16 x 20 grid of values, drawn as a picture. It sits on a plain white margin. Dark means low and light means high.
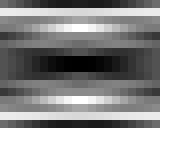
Ninth with the lowest average: centre. Slope: none. Mirror symmetry: left to right and top to bottom. Grain: streaks across.
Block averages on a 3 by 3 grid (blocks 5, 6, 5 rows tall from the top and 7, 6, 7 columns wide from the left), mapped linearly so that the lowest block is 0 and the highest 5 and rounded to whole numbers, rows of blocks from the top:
454 / 101 / 454
